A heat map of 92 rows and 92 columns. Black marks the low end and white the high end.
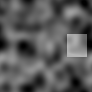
The histogram is bell-shaped. No overall slope runs across the table. The halves do not mirror each other. The middle right is the ninth with the highest average. An odd patch, higher than its surroundings, sits in the middle right.
